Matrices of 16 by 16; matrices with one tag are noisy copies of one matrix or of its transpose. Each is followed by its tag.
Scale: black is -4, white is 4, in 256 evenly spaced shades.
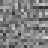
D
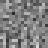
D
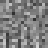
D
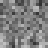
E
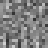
D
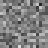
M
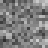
E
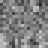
E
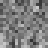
E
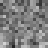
E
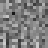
D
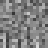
D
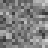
E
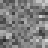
E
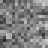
E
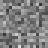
M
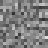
D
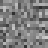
D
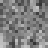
E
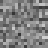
D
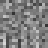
D
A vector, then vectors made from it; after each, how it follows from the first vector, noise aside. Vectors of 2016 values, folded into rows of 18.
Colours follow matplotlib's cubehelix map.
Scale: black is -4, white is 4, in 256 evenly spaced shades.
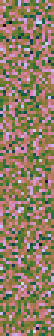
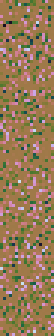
partly zeroed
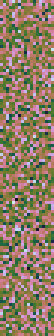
wrapped around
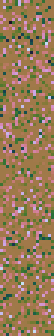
partly zeroed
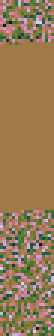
partly zeroed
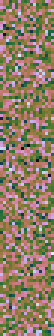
wrapped around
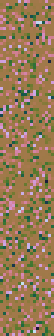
partly zeroed
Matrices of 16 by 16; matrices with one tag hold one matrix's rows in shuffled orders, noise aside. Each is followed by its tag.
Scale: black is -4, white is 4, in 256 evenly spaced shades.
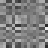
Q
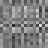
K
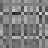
K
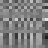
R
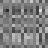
K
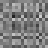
K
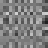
R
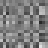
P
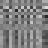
R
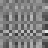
R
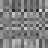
K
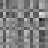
P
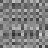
K
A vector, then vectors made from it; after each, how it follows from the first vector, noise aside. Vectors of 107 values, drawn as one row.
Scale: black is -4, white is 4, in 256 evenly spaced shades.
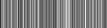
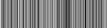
negated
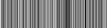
negated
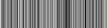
negated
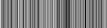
negated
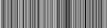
negated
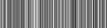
wrapped around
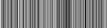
negated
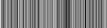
negated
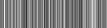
wrapped around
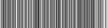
wrapped around
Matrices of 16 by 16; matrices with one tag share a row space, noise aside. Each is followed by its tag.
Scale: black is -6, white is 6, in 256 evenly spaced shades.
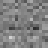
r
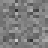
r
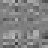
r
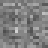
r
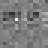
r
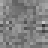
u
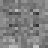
r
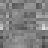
u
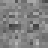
r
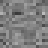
u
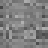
u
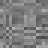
u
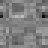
u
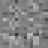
r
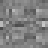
u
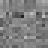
u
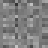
r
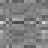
u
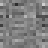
u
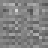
r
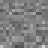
u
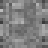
u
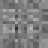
r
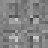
r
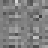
r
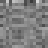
u
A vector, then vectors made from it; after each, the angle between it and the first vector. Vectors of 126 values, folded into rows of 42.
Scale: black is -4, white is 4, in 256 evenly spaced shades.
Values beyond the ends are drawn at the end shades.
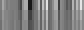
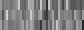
partly opposed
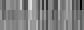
nearly opposite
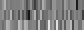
orthogonal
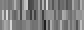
partly aligned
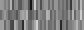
partly aligned
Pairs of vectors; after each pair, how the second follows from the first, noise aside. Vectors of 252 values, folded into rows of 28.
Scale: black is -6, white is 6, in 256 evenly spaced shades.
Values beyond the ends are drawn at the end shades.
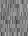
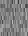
shuffled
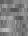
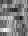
scaled up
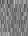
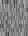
sign-scrambled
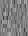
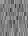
shuffled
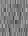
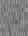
shrunk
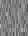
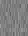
shrunk
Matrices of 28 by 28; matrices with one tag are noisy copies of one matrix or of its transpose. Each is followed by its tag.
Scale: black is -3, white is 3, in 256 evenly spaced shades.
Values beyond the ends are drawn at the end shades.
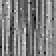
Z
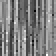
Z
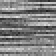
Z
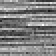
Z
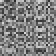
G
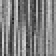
Z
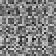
G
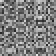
G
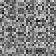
G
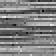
Z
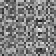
G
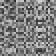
G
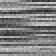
Z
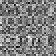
G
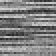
Z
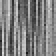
Z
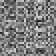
G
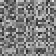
G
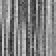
Z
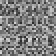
G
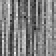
Z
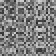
G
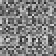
G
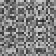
G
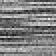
Z
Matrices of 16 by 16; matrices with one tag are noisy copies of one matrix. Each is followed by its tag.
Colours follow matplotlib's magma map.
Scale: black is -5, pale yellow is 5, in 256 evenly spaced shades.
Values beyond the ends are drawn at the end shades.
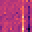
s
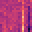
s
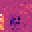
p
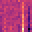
s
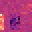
p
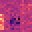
p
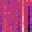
s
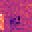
p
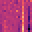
s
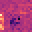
p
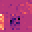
p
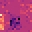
p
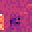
p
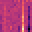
s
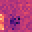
p
